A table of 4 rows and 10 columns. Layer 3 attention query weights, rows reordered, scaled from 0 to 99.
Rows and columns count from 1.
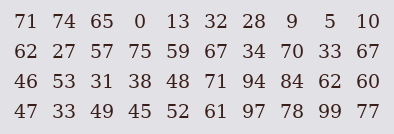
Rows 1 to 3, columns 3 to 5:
65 0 13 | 57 75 59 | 31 38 48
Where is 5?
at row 1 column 9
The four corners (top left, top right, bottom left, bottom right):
71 10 47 77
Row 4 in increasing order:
33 45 47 49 52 61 77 78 97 99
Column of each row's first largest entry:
2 4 7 9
